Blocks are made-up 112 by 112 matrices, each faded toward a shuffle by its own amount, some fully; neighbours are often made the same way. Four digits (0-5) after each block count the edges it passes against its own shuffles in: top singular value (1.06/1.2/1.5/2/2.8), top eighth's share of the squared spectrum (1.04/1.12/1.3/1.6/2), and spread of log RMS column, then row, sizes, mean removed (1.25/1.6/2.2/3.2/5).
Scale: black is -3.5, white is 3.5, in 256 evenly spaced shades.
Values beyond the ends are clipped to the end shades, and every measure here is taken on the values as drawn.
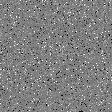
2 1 0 0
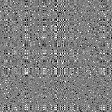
5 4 3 3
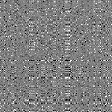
5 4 3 3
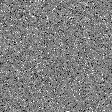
0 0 0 0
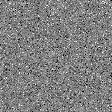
3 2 1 0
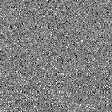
4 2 1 1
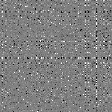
5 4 3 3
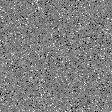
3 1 0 0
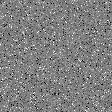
0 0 0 0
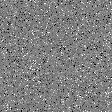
0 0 0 0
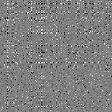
5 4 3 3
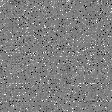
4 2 1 1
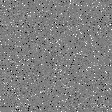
3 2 0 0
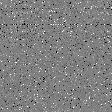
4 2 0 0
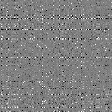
5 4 2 3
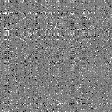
5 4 2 3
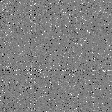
3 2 1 1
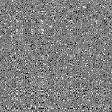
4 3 2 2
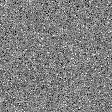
0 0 0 0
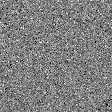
0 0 0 0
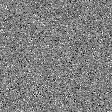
2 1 0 0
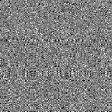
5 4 3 3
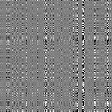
5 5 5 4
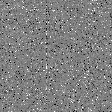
2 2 1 0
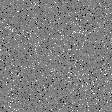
1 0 0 0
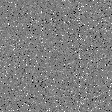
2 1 0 0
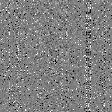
4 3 2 0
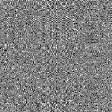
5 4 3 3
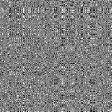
5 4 3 3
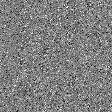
0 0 1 0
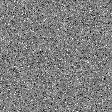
0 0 0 0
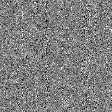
1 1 3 0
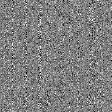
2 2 4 0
